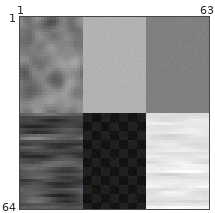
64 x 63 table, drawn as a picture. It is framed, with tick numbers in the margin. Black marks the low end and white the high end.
It is made of 2 by 3 panels. Panel 1,1: middling, blotchy. Panel 1,2: high, flat. Panel 1,3: middling, flat. Panel 2,1: low, streaked across. Panel 2,2: very low, checkered, faint in contrast. Panel 2,3: very high, streaked across, faint in contrast.
